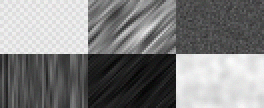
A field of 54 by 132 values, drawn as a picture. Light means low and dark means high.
The table splits into 2 rows of 3 panels. Panel 1,1: very low, checkered, faint in contrast. Panel 1,2: middling, slanting up to the right, strong in contrast. Panel 1,3: high, fine-grained, faint in contrast. Panel 2,1: high, streaked downward. Panel 2,2: very high, slanting up to the right, faint in contrast. Panel 2,3: very low, blotchy, faint in contrast.
